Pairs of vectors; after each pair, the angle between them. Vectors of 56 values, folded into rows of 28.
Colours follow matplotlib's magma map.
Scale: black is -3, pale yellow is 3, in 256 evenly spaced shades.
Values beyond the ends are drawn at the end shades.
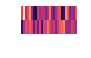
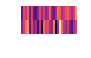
partly aligned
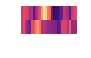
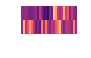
partly opposed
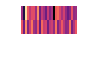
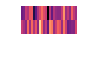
orthogonal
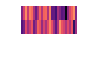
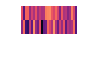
orthogonal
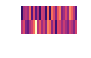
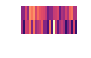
orthogonal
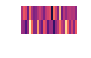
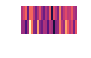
nearly parallel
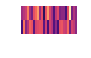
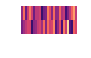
orthogonal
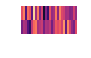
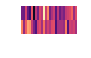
nearly opposite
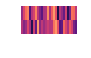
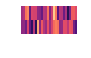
nearly parallel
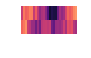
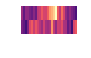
nearly opposite
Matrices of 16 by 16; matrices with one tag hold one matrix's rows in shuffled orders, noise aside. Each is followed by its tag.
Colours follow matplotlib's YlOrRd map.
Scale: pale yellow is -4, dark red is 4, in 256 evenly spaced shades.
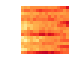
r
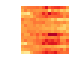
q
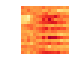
q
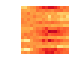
q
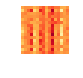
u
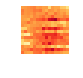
q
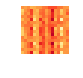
u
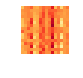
u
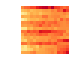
r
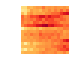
r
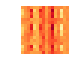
u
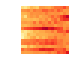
r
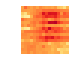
q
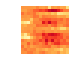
q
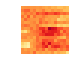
q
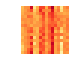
u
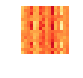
u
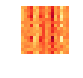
u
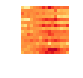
q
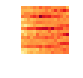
r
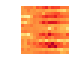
q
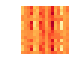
u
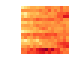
r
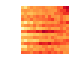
r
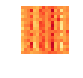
u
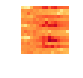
q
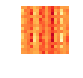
u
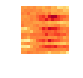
q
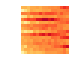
r
